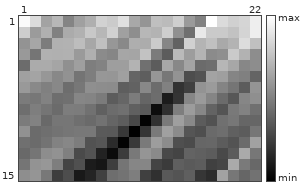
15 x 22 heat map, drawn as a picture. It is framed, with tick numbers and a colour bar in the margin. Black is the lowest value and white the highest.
The middle left is the smoothest part. There is an overall slope up to the top. Streaks slant up to the right. The ninth with the lowest average is the bottom middle.
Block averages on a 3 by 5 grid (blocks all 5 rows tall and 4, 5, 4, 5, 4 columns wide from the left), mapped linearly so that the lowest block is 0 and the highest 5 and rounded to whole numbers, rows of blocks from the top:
44445 | 22122 | 20112
